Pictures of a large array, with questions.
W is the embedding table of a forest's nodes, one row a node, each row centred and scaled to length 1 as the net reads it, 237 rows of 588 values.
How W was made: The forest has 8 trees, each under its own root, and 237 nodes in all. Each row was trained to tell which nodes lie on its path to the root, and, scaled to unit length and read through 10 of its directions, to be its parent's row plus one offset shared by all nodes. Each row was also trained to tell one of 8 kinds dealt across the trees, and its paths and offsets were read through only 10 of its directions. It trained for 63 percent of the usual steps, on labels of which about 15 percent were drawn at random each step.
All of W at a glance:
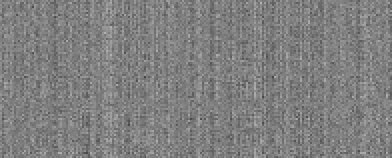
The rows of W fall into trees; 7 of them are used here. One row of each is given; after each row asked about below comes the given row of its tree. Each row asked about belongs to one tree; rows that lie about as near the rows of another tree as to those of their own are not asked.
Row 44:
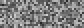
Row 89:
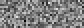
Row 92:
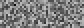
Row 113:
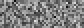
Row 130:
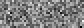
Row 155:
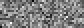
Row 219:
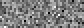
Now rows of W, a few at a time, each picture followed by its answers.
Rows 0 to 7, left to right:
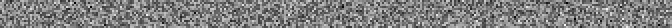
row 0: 44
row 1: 219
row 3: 130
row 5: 155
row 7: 44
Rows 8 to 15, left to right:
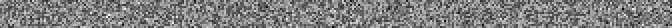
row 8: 219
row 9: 219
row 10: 155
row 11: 92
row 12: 155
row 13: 44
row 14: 44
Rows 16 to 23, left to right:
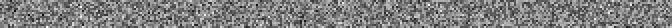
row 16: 219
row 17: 219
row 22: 130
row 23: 113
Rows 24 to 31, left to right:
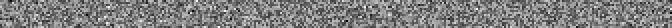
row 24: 155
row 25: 155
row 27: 44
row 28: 113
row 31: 89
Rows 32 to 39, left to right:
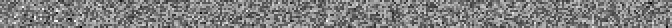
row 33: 130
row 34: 92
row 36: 113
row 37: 92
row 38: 92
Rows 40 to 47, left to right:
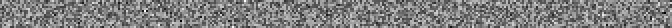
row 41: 89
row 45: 219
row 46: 155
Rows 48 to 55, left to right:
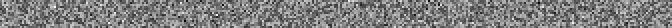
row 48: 219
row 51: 89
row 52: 130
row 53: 155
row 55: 89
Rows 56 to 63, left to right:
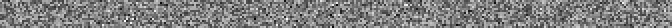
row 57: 113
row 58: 44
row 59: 92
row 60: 89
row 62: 219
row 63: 219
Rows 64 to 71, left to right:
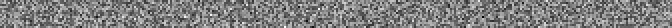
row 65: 44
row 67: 92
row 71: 219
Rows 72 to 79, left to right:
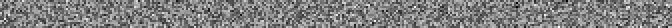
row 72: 92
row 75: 130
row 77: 219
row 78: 155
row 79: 219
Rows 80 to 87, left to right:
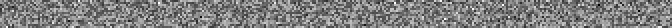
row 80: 219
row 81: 155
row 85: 89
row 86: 155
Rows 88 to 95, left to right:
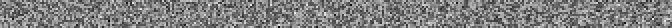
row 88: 219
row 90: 219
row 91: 113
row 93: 219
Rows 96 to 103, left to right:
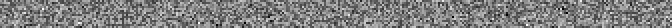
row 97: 219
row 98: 92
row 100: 92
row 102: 155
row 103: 130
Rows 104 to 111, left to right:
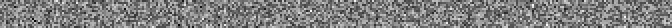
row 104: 44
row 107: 113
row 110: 113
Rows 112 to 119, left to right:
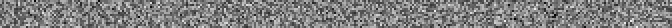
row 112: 113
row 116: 44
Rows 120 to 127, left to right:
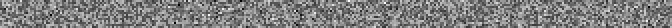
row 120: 219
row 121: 219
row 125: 155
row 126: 44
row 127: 44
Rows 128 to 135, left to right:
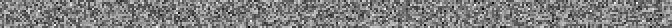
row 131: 92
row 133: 92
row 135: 155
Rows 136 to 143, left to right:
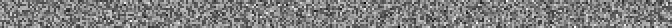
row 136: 44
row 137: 113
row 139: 44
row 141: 155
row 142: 44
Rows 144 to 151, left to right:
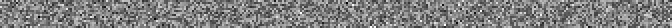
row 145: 155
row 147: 113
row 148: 155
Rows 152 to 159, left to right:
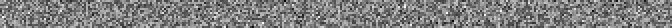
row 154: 113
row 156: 89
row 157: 113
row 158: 113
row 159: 113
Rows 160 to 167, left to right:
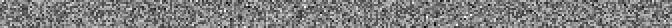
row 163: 130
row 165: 113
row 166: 219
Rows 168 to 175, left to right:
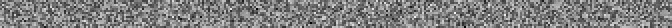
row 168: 89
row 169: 155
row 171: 219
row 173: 89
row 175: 155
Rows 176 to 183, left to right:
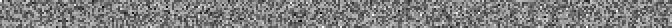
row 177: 219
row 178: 44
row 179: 89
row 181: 89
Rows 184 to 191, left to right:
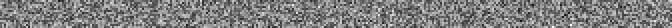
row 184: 155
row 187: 155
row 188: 44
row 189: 44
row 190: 89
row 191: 113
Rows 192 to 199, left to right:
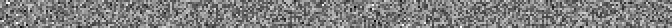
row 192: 155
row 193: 113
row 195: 219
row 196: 219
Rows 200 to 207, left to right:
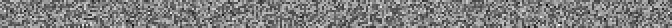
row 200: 92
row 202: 130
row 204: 113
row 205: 92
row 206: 44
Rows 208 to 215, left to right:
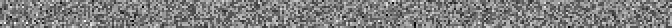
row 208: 130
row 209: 219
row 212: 89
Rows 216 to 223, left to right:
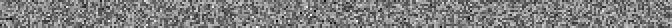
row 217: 113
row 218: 113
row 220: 92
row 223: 92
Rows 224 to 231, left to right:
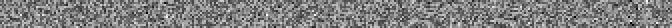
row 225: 155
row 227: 130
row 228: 155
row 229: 92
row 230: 155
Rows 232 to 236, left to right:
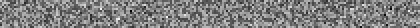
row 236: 155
